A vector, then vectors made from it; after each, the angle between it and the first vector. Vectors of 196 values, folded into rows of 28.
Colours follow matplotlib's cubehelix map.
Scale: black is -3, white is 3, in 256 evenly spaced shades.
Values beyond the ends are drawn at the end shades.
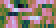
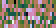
partly aligned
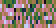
partly opposed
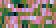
nearly parallel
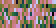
partly aligned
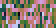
partly aligned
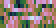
nearly parallel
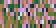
orthogonal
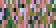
orthogonal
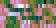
nearly opposite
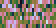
partly aligned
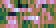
nearly parallel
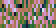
partly aligned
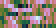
nearly parallel
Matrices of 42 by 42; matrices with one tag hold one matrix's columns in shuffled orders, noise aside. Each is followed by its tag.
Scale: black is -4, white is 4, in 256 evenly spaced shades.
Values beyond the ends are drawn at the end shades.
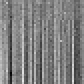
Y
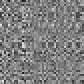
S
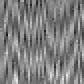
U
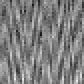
U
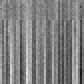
Y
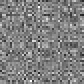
S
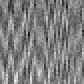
U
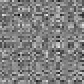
S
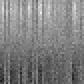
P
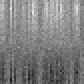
P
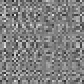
S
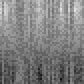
P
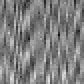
U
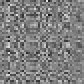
S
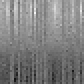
P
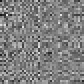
S
